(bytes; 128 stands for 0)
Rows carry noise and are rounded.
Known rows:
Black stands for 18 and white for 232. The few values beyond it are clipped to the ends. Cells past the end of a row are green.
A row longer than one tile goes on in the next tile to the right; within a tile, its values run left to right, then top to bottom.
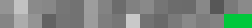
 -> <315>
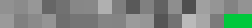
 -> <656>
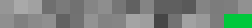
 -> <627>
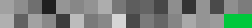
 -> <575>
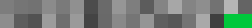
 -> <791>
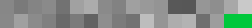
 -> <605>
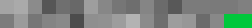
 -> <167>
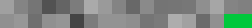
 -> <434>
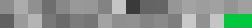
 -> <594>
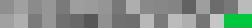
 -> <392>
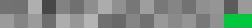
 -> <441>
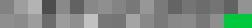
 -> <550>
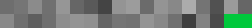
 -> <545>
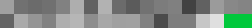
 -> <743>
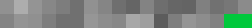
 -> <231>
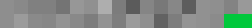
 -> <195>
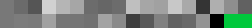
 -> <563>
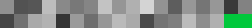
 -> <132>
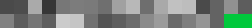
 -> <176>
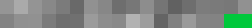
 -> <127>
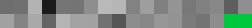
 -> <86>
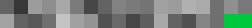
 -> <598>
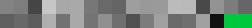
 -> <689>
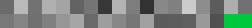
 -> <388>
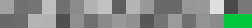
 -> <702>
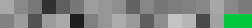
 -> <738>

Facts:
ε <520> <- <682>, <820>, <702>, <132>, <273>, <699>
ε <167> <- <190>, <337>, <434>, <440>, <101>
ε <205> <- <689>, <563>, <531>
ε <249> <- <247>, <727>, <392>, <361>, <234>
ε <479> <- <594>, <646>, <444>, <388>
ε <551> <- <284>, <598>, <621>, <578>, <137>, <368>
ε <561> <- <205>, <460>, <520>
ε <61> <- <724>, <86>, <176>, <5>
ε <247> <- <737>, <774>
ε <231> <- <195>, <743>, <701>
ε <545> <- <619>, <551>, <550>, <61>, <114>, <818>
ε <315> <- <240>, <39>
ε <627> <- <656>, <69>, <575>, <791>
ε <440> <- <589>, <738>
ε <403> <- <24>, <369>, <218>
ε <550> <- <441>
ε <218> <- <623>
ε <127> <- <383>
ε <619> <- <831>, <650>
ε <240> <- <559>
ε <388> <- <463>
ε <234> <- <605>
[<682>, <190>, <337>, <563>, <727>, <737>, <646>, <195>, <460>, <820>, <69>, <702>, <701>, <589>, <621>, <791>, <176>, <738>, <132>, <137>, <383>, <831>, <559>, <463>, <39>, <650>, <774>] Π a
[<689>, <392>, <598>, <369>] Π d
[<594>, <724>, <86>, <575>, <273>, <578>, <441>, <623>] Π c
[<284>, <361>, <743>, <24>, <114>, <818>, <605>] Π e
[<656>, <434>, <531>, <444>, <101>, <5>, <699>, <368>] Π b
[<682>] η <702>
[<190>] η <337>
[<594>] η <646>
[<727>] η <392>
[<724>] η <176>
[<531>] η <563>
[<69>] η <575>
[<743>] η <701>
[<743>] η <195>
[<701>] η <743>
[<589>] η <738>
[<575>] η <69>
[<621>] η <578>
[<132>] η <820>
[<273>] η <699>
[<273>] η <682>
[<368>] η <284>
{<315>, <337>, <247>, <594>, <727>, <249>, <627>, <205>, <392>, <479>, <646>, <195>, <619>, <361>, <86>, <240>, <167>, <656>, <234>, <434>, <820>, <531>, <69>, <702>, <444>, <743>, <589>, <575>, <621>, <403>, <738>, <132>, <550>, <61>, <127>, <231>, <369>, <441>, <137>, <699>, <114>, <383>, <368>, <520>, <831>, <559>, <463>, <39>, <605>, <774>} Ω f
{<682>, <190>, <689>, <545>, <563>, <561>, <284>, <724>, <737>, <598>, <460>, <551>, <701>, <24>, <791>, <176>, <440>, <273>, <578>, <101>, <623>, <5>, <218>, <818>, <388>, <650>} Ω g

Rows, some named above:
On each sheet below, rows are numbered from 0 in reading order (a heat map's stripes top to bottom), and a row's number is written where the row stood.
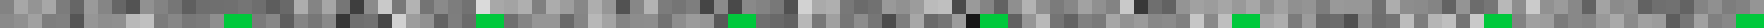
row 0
<403>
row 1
<737>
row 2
<205>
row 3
<689>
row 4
<594>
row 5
<392>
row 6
<479>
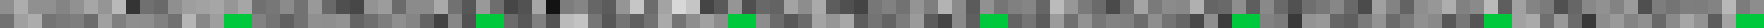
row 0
<646>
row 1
<545>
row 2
<724>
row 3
<551>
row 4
<561>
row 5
<101>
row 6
<337>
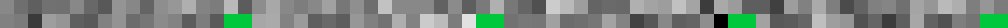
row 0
<101>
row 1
<727>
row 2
<563>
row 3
<598>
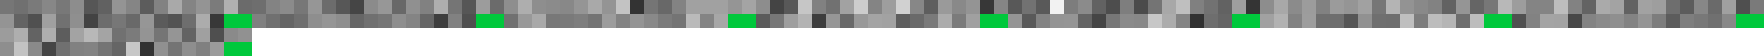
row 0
<791>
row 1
<545>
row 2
<646>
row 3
<820>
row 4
<623>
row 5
<392>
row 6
<520>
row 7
<559>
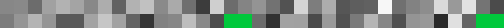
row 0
<531>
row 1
<682>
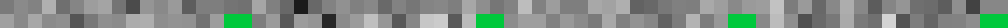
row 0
<369>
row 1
<589>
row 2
<444>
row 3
<240>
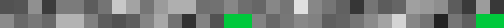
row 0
<5>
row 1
<218>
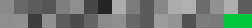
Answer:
<190>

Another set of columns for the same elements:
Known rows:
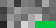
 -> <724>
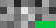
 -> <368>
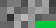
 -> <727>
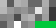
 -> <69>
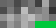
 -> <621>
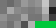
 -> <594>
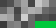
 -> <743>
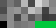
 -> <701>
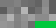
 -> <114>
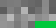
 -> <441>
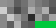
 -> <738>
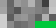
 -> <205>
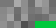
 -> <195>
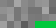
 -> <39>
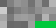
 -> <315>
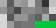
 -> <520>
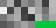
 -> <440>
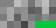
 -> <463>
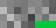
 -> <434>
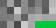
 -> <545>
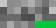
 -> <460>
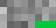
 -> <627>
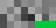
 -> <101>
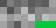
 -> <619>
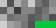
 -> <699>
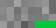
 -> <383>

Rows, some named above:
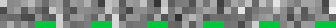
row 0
<689>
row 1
<205>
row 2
<520>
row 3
<727>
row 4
<388>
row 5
<561>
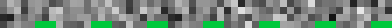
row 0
<737>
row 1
<479>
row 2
<589>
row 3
<737>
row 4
<284>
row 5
<132>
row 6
<368>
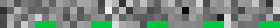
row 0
<578>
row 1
<561>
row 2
<702>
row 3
<531>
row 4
<520>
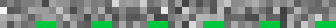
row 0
<167>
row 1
<337>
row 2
<563>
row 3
<551>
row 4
<460>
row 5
<176>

